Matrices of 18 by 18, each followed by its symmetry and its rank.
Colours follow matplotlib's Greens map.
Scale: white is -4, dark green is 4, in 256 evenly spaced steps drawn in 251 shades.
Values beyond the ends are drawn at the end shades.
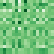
neither, rank three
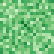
symmetric, full rank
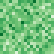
symmetric, full rank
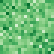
symmetric, full rank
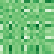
antisymmetric, rank two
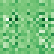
neither, rank three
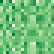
neither, rank three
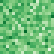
neither, full rank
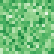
neither, full rank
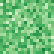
neither, full rank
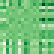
antisymmetric, rank two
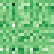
neither, rank three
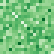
symmetric, full rank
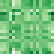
antisymmetric, rank two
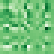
antisymmetric, rank two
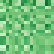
antisymmetric, rank two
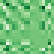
antisymmetric, rank two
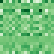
neither, rank two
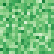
neither, full rank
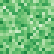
neither, full rank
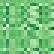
neither, rank two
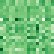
neither, rank three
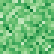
symmetric, full rank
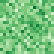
neither, full rank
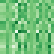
neither, rank two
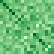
symmetric, full rank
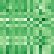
neither, rank two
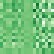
neither, rank two
